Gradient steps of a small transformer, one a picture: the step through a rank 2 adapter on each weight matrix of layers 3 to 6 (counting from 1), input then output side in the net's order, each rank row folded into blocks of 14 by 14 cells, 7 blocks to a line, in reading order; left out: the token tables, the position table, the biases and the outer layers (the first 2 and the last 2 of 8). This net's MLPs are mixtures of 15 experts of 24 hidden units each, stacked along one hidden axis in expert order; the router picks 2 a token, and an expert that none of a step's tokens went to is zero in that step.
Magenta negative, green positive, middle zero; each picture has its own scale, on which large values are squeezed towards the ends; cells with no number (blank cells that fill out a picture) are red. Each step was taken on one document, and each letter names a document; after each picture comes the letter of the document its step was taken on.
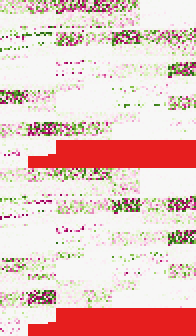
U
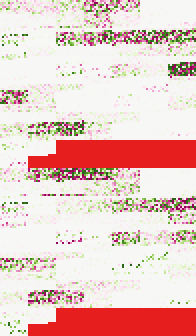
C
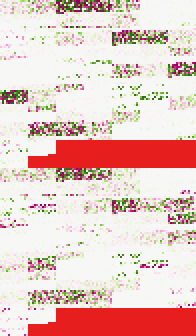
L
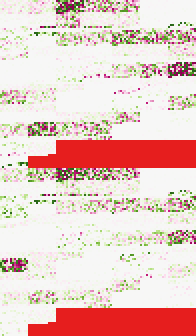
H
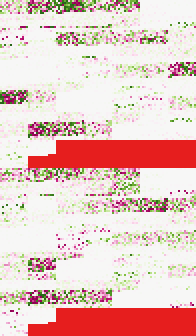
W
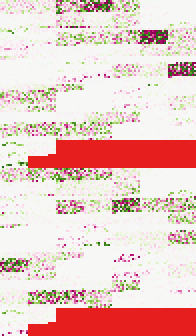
H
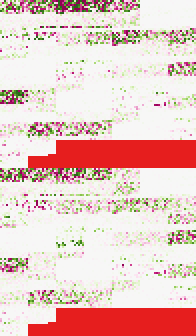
U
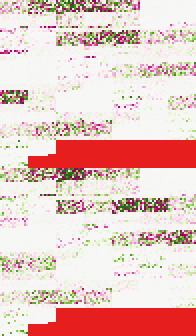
W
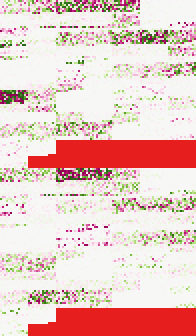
W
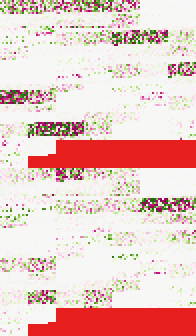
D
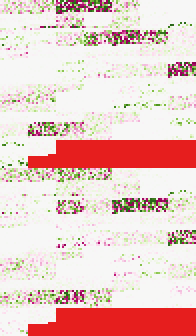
H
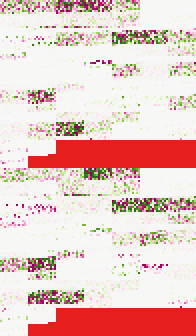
L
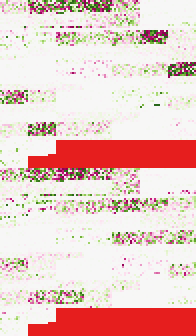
U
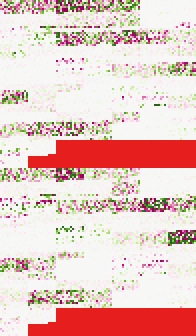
U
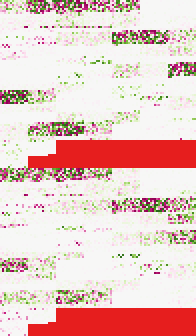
L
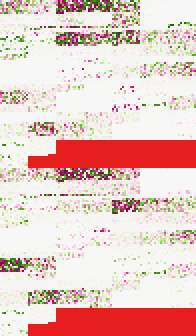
H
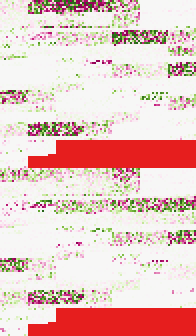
L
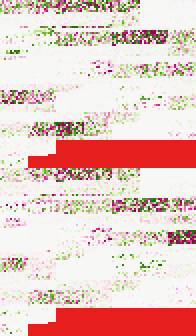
D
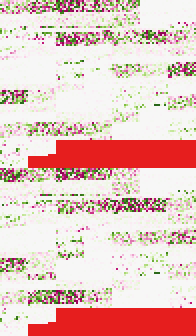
U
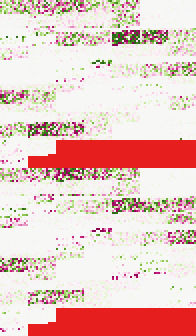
D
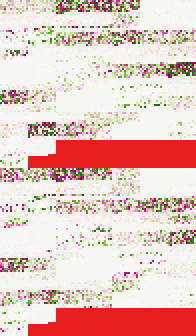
D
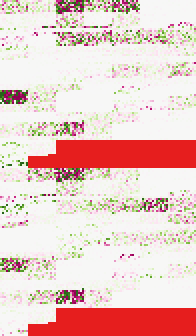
H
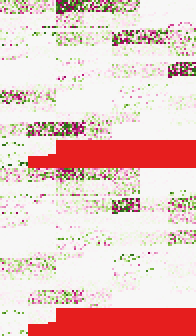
H
